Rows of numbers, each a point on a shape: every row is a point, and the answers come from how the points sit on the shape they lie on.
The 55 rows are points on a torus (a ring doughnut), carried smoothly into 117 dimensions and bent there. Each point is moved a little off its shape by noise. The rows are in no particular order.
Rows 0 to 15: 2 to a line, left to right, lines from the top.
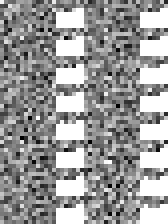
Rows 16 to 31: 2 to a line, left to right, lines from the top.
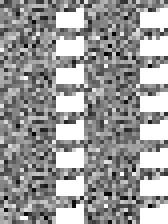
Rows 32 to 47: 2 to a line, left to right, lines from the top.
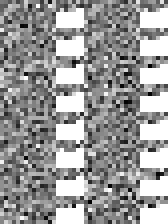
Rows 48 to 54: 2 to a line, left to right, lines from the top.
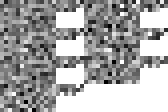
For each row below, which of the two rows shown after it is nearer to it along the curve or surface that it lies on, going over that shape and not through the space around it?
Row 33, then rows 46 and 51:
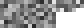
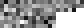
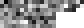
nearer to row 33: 46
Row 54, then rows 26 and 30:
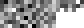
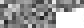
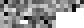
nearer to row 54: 26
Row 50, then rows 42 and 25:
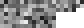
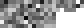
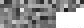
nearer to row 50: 25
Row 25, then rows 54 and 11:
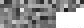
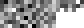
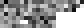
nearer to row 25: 11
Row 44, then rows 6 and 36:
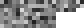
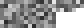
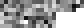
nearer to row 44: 36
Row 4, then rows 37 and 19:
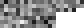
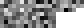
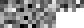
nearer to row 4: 37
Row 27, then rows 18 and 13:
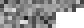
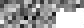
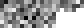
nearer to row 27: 18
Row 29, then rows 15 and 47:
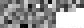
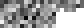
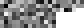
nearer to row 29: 15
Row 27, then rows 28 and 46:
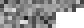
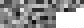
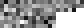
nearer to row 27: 46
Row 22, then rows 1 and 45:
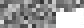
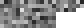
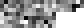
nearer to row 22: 45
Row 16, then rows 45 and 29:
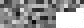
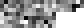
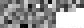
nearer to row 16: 45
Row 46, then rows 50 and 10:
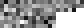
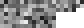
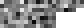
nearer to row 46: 50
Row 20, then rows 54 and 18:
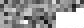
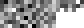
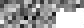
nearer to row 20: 18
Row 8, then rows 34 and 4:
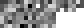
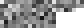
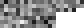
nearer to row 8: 34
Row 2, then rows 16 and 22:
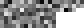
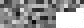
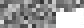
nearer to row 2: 16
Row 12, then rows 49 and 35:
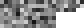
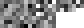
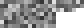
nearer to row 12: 35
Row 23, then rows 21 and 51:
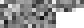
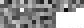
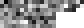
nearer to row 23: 21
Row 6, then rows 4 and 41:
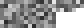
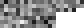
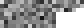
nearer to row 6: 41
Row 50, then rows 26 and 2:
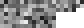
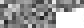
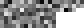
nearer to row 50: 2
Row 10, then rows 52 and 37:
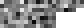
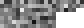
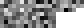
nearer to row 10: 37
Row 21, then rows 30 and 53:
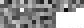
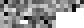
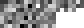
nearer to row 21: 30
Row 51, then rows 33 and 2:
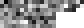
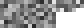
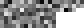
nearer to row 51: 2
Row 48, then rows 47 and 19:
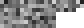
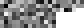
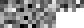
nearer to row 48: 47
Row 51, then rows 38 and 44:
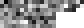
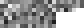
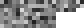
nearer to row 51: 44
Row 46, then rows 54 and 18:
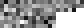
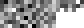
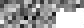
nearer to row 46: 18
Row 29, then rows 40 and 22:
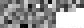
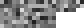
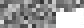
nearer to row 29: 22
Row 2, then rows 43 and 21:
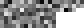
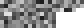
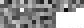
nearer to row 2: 21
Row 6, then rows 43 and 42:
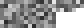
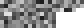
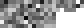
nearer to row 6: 42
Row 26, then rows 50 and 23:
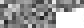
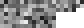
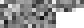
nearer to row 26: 23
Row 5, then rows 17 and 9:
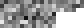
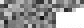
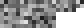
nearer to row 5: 9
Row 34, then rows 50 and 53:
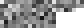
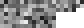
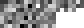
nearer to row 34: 53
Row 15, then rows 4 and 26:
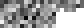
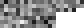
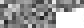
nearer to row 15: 26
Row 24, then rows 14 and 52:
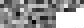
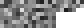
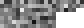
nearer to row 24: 14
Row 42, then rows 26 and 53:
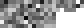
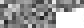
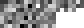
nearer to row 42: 26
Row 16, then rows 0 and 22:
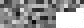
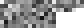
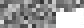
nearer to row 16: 0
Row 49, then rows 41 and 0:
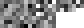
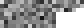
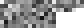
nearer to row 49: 0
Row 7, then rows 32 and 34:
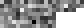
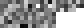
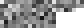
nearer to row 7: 34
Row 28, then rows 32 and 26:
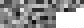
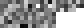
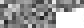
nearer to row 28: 26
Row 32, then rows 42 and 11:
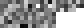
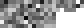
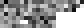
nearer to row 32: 42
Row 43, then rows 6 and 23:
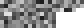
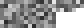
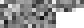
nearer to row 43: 23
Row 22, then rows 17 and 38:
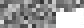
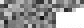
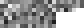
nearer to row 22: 38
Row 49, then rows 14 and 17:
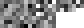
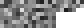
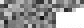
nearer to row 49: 17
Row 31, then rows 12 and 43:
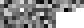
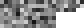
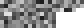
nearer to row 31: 43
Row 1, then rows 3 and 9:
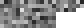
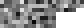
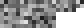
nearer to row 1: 9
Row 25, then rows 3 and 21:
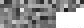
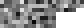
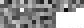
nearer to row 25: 21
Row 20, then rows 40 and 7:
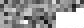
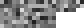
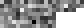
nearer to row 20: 40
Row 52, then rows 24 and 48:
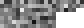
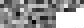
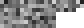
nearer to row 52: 48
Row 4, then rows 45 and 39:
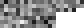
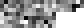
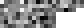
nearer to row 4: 45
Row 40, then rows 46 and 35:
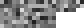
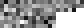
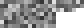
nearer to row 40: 46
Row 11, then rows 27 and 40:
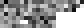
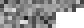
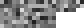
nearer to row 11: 40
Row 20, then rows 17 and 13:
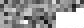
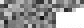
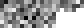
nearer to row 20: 13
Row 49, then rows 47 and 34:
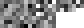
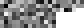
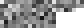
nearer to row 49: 34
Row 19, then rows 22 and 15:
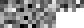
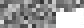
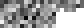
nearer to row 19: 15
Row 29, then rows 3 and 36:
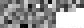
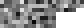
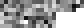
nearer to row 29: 36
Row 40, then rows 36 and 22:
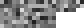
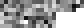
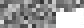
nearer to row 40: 36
